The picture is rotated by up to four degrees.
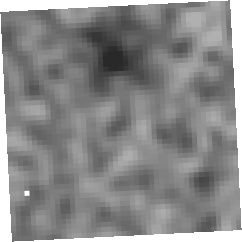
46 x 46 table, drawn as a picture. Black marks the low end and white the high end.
Grain: blotchy. Dips: one, in the top middle. Ninth with the lowest average: top middle. Average level on the scale: 50%. Odd rows or columns: none. Lone odd cells: 1, higher than its neighbours.
